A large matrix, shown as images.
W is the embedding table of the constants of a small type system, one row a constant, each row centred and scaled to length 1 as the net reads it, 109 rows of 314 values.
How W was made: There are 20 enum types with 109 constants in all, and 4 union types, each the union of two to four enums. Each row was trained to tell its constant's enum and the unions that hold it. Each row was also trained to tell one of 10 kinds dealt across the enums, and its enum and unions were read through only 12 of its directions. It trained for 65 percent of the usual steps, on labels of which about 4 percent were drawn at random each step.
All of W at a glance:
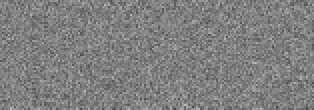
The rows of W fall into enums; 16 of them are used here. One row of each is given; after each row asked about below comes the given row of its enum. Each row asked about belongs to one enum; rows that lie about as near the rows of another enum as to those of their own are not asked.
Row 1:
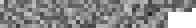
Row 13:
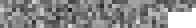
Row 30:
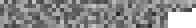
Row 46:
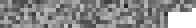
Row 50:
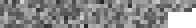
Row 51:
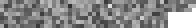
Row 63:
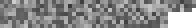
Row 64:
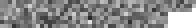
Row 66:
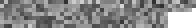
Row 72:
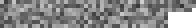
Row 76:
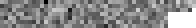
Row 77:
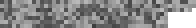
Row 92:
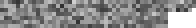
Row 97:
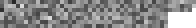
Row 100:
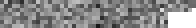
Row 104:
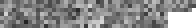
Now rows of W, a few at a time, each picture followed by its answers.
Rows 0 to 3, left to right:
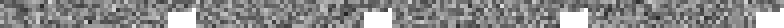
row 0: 66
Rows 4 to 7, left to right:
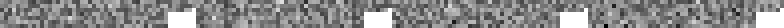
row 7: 30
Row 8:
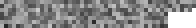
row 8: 30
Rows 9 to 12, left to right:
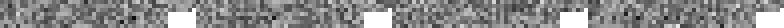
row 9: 30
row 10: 104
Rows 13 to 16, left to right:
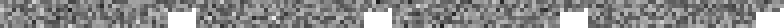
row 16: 1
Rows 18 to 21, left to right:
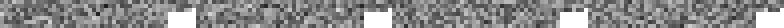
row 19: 72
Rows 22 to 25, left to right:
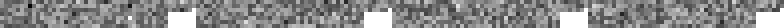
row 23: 1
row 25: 104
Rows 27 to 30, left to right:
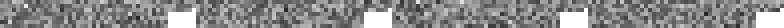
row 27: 64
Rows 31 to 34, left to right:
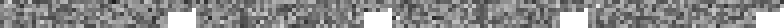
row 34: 13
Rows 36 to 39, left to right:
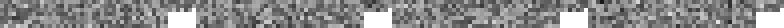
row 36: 72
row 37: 77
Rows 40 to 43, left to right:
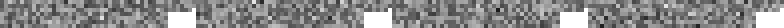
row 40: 46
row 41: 30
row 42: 63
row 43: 13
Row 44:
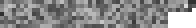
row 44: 104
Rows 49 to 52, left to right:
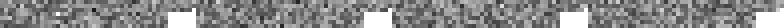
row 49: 97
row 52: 77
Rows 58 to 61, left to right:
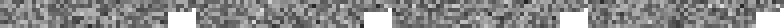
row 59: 51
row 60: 97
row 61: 1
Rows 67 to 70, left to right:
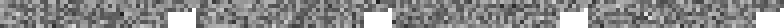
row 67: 76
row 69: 64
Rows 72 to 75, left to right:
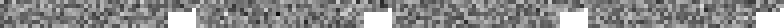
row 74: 77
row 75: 51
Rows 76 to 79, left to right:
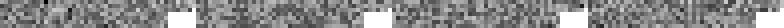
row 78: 77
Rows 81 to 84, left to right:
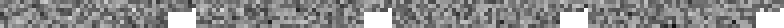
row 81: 63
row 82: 104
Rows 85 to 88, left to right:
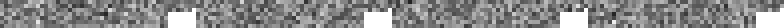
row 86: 50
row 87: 63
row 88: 72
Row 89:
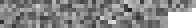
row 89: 64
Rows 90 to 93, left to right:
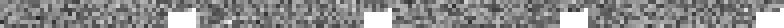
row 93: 1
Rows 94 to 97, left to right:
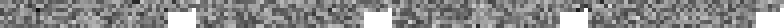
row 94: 97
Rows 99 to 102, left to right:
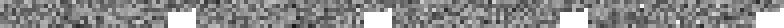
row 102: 64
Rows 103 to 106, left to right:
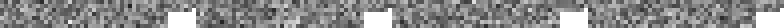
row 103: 50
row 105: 13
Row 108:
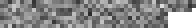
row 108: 63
